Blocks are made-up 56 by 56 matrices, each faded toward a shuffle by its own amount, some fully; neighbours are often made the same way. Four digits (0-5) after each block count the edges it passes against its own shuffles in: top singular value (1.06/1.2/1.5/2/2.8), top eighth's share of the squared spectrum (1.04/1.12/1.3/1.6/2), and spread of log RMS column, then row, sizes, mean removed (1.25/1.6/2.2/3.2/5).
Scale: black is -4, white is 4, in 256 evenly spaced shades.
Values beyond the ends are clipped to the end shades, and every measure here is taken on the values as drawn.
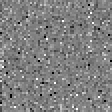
1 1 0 0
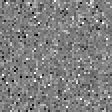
1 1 0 0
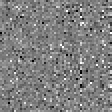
3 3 2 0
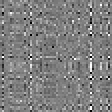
5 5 3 2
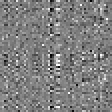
4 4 3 2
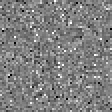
2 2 1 0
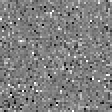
2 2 0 0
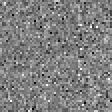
0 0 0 0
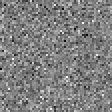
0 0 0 0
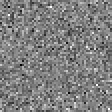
1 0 0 1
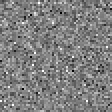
0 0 0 0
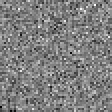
1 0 0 0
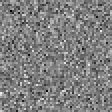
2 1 0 0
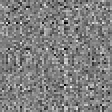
4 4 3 2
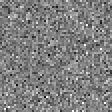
1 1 0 0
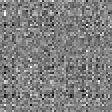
4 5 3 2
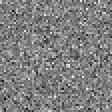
2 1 0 0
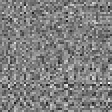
4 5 3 2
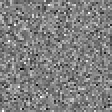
0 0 0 0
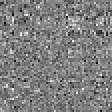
4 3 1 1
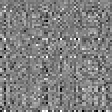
4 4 2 3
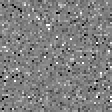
0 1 0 0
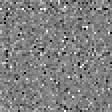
2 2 0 1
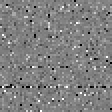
3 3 0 1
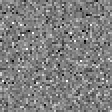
0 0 0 0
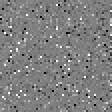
2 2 0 0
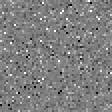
0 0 0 0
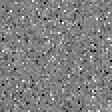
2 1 0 0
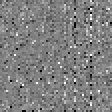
2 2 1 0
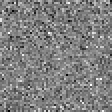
0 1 0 2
